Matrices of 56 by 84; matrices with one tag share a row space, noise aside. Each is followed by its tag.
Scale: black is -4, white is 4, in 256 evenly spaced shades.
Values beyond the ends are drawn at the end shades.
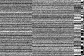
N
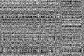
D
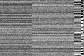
N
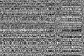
D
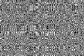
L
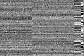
N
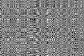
L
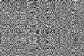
L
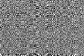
L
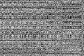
D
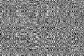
L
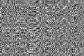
L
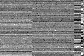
N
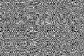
L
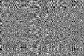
L
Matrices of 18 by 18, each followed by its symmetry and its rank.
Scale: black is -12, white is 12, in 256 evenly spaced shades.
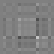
symmetric, rank one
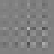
symmetric, rank one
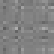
neither, rank two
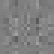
neither, rank two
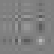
symmetric, rank one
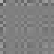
symmetric, rank one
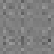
neither, rank two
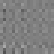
neither, rank two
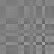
symmetric, rank one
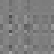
neither, rank two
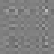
neither, rank two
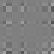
symmetric, rank one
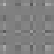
symmetric, rank one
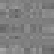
neither, rank two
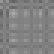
symmetric, rank one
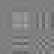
symmetric, rank one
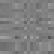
neither, rank two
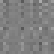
neither, rank two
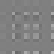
symmetric, rank one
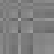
symmetric, rank one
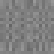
neither, rank two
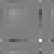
symmetric, rank one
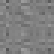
neither, rank two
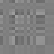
symmetric, rank one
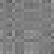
neither, rank two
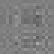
neither, rank two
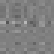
neither, rank two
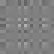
symmetric, rank one
